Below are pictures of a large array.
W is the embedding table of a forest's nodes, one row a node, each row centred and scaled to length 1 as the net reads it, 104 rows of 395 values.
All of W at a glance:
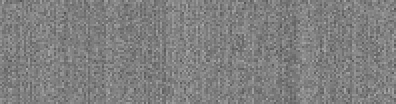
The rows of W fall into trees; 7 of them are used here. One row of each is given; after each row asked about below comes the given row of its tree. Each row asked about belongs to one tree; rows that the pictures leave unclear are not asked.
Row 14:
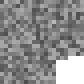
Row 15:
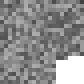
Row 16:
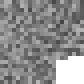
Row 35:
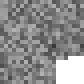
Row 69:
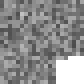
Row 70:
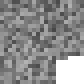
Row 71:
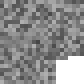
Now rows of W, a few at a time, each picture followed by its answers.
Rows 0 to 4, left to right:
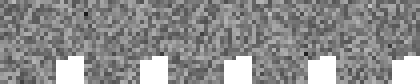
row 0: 71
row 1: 71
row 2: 71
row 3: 15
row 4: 15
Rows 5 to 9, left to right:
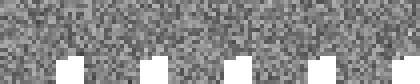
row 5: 14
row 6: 35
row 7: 15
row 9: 35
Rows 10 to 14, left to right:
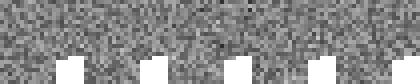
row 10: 15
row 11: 35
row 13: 14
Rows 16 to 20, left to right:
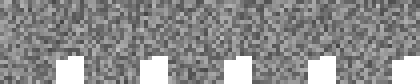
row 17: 70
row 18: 71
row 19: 15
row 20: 70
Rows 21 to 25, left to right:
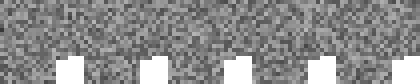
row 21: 14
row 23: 16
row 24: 71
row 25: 71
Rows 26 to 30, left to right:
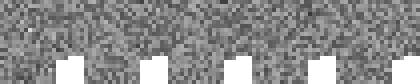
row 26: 14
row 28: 15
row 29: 70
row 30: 15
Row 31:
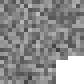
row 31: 14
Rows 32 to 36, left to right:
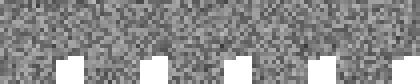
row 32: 70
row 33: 15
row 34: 16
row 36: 69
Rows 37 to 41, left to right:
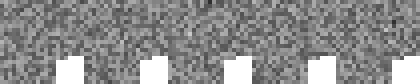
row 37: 70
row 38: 14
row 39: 16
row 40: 35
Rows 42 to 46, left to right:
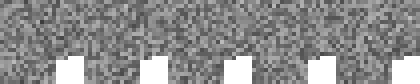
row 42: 69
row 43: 70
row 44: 69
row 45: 35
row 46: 69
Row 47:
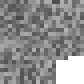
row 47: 71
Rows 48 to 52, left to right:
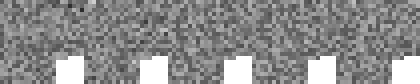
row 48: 16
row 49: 16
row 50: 69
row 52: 69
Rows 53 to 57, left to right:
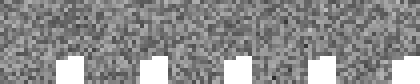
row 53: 15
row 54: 69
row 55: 15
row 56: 70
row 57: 71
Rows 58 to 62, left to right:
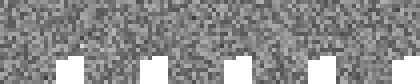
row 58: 15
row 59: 69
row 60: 15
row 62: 14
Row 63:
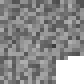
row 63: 70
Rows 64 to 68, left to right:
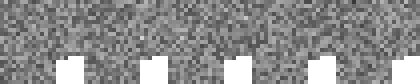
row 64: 35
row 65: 71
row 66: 35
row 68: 71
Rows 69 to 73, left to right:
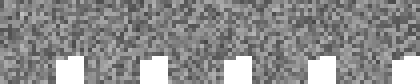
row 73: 15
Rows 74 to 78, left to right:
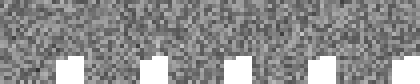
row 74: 71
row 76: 69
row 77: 70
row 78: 69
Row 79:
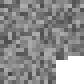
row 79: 15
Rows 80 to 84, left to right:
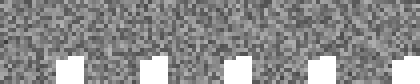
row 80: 16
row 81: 69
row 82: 35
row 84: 15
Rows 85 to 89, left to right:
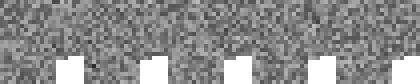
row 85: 71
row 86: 35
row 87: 15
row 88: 69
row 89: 69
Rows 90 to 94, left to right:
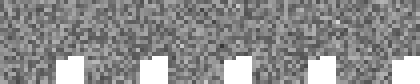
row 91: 69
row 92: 35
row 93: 69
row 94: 71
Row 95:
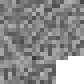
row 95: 70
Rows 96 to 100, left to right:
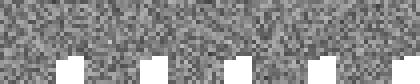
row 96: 15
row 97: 16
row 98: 35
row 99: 69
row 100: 69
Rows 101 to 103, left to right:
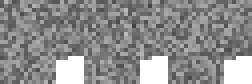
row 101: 15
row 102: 70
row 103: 69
